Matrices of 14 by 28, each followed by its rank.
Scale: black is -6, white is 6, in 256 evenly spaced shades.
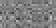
three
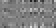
two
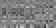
three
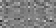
three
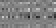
two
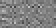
three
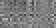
three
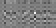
two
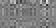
two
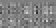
three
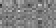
three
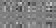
two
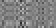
two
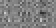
three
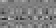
two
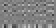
two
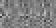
three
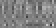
three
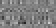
three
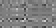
two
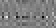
two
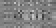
three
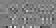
three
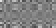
two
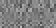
three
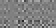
two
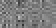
three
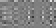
two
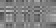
two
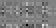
two
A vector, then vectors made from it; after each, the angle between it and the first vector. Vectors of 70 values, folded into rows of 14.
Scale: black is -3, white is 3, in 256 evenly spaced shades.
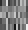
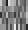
nearly opposite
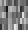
orthogonal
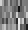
partly opposed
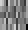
nearly opposite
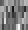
orthogonal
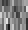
orthogonal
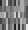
nearly parallel
